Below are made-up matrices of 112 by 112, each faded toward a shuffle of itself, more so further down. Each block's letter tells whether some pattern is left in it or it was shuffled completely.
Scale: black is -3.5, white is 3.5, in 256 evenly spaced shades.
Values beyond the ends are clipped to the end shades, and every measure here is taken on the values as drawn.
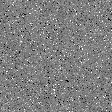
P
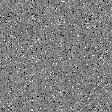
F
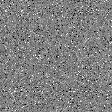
F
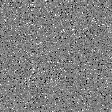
F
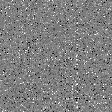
F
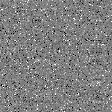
F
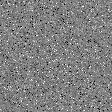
P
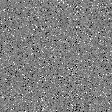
F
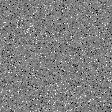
P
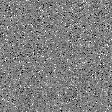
F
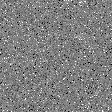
P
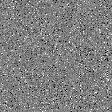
F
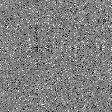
F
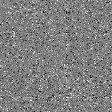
F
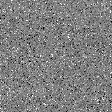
F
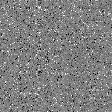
F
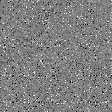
F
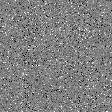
F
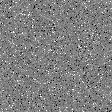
P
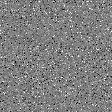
F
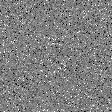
P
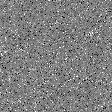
P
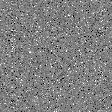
F
